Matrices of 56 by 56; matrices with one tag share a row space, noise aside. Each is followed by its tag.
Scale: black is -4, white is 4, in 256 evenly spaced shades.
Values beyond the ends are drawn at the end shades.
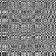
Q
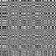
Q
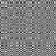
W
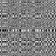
Q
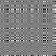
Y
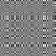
Y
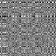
Q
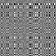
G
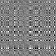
G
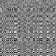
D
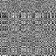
Q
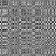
Q
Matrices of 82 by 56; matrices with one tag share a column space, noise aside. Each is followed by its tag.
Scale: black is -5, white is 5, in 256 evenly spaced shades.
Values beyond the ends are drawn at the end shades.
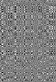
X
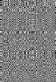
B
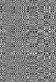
X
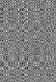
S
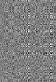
X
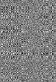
X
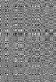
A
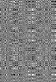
S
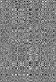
S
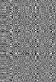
X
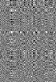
B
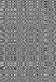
S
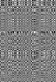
B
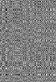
S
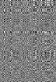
B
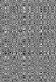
X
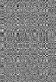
A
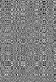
S
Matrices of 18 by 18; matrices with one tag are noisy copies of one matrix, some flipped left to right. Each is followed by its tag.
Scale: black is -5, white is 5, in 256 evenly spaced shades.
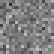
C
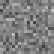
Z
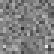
C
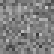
Z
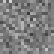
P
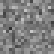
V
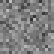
P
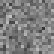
C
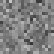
P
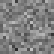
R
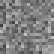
C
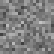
R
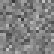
P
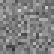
Z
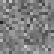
P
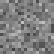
R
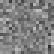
C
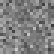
C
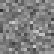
R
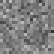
P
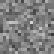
R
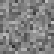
R
